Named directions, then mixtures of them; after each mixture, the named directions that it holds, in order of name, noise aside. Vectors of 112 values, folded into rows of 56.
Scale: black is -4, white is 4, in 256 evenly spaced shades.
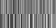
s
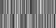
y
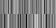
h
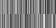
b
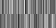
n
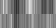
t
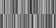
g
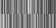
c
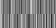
s, y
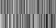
c, n, s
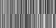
b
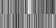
c, n, t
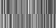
c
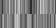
g, t, y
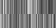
b, c, t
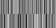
h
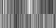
b, c, t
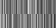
c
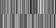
g, y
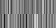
h
